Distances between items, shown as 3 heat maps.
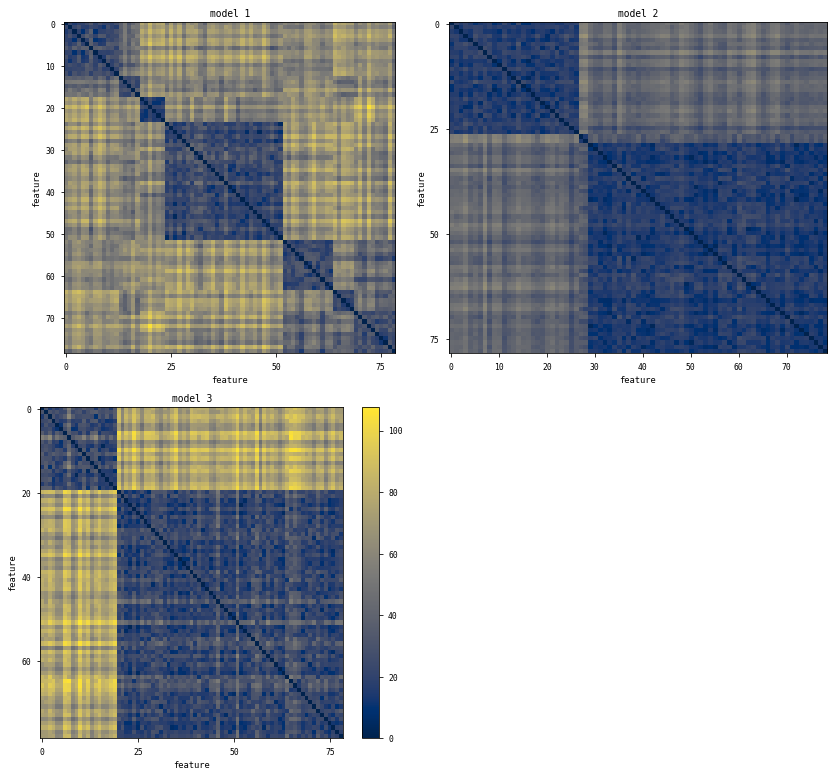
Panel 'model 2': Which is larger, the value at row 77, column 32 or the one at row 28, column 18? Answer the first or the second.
the second
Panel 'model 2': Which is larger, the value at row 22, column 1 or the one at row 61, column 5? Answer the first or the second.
the second
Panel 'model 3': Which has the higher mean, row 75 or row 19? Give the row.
19
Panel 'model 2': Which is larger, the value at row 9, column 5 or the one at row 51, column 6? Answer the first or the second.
the second
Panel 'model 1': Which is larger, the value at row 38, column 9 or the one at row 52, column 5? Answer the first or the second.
the first
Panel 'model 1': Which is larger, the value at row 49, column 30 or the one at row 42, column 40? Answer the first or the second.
the first
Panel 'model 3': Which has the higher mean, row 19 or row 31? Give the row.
19
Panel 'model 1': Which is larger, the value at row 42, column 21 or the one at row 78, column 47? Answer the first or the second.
the second
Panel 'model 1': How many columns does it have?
79
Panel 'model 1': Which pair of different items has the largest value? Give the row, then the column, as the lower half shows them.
72, 20
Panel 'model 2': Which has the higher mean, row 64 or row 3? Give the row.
3
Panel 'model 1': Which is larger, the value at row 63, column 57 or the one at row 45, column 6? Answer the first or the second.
the second
